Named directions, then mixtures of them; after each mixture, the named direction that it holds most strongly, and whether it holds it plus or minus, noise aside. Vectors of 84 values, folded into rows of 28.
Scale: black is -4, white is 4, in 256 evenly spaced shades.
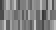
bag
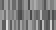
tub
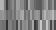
tub, minus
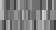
bag, minus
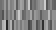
tub, minus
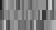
bag, plus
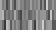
bag, minus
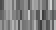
bag, plus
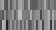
tub, minus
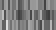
tub, plus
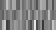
bag, plus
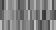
bag, plus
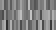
tub, minus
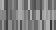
tub, minus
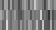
tub, plus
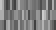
bag, minus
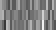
bag, minus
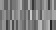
tub, minus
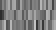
bag, plus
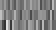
tub, plus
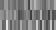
tub, plus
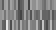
tub, plus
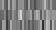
tub, minus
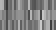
tub, minus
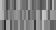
bag, minus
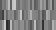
bag, plus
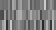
tub, minus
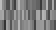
bag, minus
